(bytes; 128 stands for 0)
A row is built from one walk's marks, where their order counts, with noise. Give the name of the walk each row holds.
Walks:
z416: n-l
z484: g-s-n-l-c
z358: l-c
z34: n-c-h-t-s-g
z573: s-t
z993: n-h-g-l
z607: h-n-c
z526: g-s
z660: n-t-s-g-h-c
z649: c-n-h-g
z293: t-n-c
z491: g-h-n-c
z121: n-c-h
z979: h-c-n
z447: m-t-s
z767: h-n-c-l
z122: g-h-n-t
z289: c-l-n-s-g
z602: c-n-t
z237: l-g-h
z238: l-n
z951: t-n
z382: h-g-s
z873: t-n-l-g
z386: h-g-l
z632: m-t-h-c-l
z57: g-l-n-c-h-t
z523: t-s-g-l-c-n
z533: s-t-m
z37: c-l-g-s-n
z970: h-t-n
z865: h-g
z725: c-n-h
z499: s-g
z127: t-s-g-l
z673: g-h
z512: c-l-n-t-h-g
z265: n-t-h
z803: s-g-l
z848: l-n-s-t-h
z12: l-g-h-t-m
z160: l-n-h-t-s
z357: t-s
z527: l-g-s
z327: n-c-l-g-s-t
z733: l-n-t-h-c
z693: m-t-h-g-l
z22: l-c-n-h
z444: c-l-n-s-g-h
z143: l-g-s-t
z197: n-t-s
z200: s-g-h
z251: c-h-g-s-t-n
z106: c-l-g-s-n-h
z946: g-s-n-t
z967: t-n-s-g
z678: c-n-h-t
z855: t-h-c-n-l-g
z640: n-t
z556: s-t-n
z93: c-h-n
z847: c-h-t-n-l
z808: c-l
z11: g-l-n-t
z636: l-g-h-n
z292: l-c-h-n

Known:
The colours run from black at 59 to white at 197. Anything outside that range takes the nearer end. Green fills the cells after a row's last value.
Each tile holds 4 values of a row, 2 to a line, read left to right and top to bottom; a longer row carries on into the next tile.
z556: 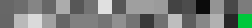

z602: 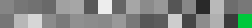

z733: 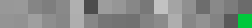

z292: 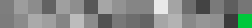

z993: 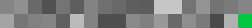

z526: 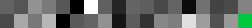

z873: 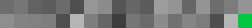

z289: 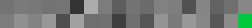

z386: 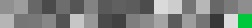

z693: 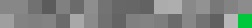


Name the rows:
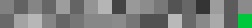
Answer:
z946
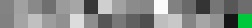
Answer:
z979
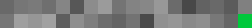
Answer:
z37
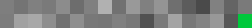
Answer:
z251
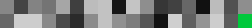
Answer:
z573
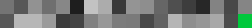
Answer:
z197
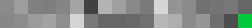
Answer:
z491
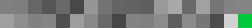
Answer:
z127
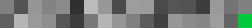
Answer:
z447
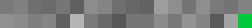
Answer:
z855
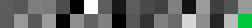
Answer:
z499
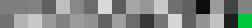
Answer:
z970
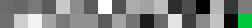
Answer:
z951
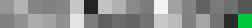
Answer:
z607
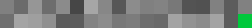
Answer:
z160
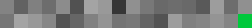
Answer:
z143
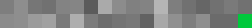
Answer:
z523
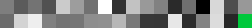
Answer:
z640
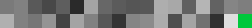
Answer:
z803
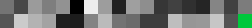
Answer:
z357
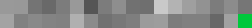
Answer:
z632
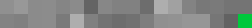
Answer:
z660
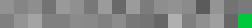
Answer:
z57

